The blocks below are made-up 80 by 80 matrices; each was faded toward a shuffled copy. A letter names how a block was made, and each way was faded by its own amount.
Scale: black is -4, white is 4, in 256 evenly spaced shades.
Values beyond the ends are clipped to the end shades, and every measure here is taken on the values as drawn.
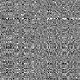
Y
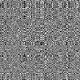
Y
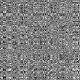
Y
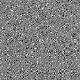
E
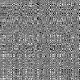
Y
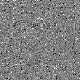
E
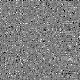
E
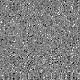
E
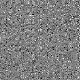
E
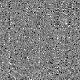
E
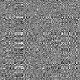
Y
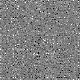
E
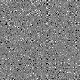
E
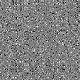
E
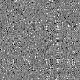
E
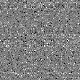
E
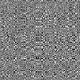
Y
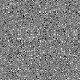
E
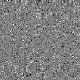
E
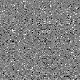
E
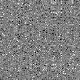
E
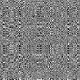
Y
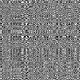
Y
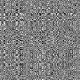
Y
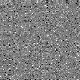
E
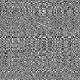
Y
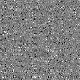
E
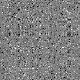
E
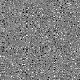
E
